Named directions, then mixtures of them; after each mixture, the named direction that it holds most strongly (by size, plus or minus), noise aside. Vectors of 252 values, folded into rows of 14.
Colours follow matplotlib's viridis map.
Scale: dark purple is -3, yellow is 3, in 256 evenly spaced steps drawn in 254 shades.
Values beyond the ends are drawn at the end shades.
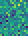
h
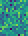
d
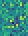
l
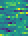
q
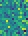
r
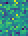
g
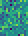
d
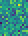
h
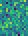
d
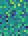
h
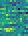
q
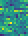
q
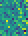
r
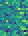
r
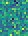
g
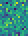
g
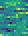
q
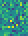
l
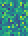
l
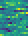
q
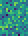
d
